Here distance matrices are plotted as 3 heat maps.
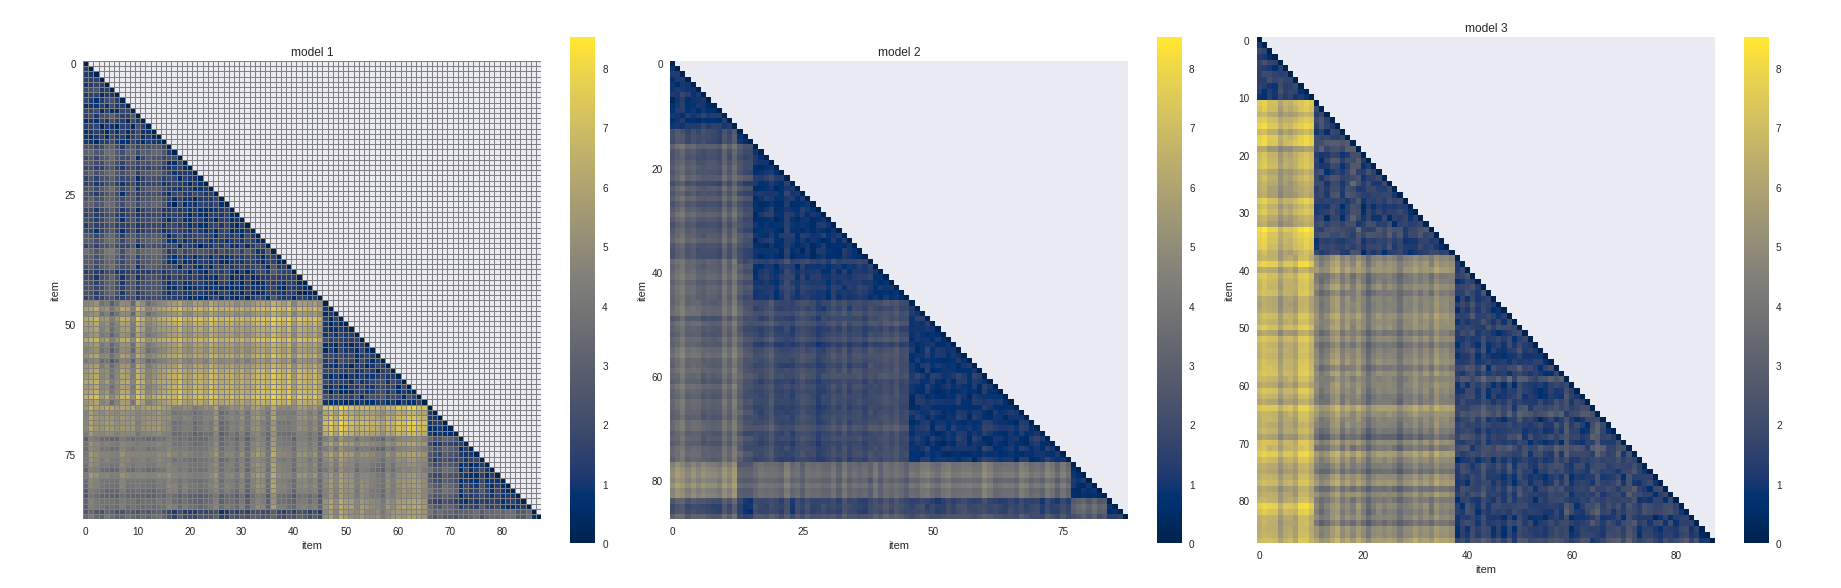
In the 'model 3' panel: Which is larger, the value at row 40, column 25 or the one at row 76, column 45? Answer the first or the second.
the first
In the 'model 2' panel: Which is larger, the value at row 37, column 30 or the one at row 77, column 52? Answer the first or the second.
the second
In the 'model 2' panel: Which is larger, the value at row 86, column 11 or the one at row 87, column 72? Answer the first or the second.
the second
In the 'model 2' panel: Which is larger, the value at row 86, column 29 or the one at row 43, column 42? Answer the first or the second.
the first
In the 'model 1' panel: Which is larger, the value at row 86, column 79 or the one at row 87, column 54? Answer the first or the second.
the second
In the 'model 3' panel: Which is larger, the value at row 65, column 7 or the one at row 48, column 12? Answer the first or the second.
the first
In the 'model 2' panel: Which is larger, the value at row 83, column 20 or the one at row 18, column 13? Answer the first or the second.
the first
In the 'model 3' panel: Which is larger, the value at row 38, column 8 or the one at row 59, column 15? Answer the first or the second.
the first
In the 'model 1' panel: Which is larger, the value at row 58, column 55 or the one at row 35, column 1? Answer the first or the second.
the second
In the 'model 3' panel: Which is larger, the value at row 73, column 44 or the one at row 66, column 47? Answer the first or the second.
the first
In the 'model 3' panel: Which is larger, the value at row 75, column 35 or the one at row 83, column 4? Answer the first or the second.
the second
